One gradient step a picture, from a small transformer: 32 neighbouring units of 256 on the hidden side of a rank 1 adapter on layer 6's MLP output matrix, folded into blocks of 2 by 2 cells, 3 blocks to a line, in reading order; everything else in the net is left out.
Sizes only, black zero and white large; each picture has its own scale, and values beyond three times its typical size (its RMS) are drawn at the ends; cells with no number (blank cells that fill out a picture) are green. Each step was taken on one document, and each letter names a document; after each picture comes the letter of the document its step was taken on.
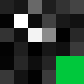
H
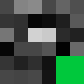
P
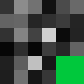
P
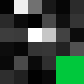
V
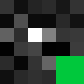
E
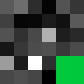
P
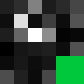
H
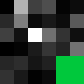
V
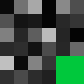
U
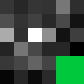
E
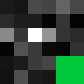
E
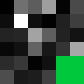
V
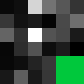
E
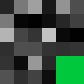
U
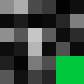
U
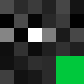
E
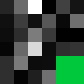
H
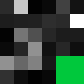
U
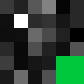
U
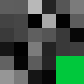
P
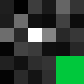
E
